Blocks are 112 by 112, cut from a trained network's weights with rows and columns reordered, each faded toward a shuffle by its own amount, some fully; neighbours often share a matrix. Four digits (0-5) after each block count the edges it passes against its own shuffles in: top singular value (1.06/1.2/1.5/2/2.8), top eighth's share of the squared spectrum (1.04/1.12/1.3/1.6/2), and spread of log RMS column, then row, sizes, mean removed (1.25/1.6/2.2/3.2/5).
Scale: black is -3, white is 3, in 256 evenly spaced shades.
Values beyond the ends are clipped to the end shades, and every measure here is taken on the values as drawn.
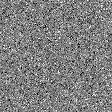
0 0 0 0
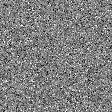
0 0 0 0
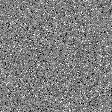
0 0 0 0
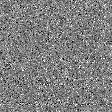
2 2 0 2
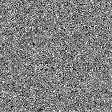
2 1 0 1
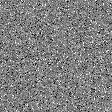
0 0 0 0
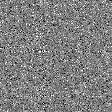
2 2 1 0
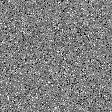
0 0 0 0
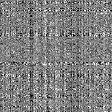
4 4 2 4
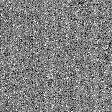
2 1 0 0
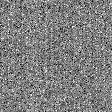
2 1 0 0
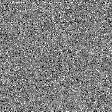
2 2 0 2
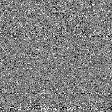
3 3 1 3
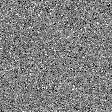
1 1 0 1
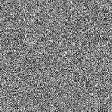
3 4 1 2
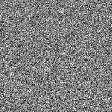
3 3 1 2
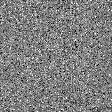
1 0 0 0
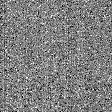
2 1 0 1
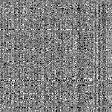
4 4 1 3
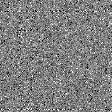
3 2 2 2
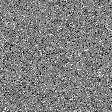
1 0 0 0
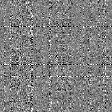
4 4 4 2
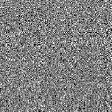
3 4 3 2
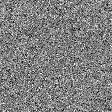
1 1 0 0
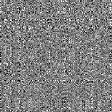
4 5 3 3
